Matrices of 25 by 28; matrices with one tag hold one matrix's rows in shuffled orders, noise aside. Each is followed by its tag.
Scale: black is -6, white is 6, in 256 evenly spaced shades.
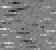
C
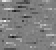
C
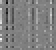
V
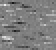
C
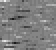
C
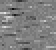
C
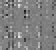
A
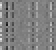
V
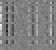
V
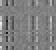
V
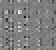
A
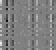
V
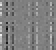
V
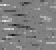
C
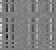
V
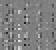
A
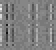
V
